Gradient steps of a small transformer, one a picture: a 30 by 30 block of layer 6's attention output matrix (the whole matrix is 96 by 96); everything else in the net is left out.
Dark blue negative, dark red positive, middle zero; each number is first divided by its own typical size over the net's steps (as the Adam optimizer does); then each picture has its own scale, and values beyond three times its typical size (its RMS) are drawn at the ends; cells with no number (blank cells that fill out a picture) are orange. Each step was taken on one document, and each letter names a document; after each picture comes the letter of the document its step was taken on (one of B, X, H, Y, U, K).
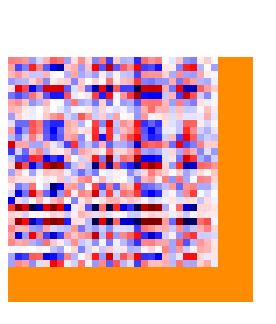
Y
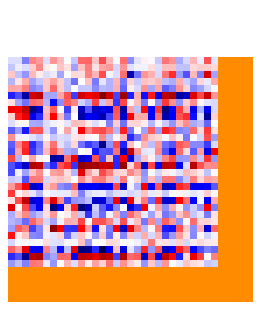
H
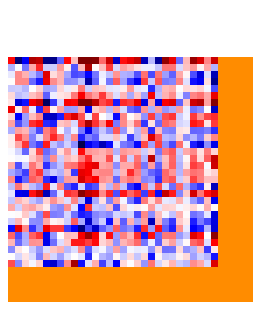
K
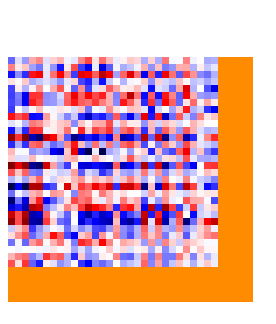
H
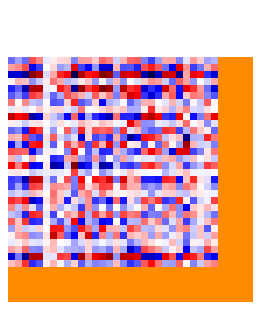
H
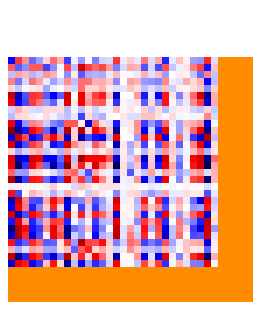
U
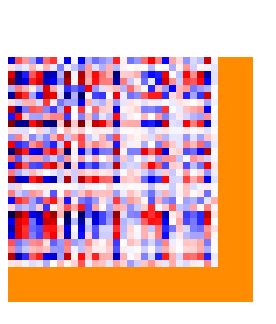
U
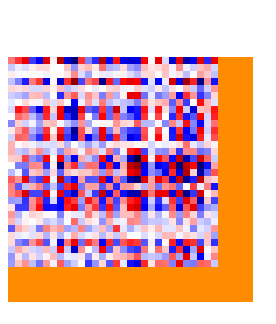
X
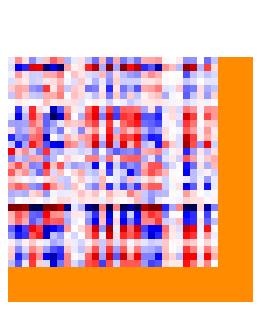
Y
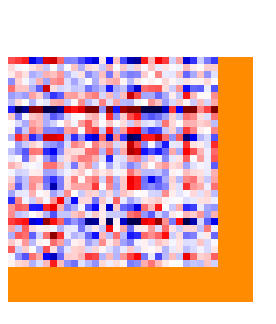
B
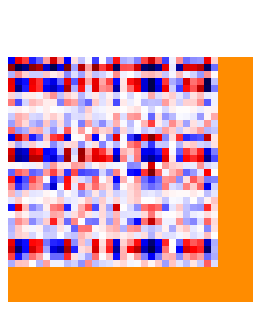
U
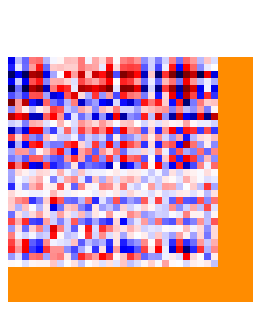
H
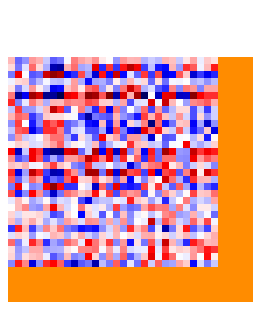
K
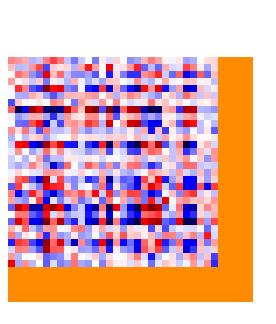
B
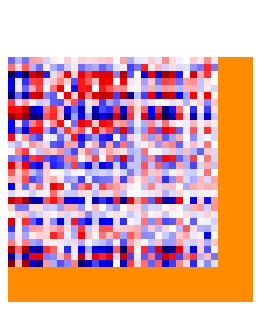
H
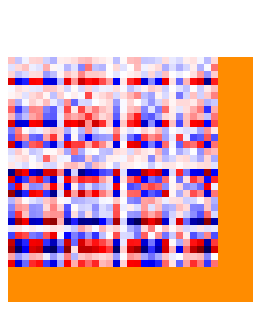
U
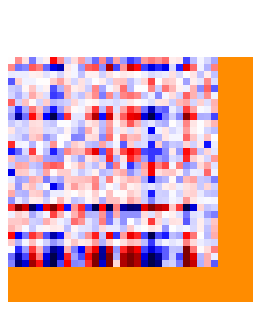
Y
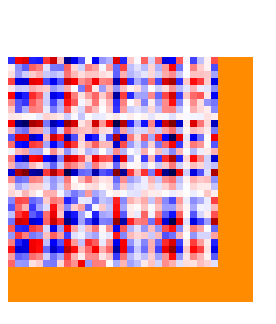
U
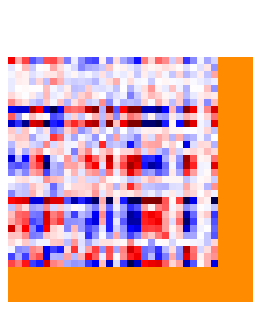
B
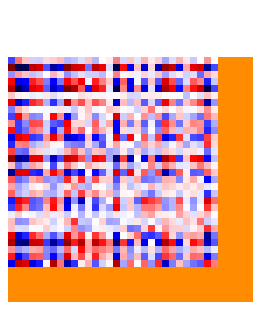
U
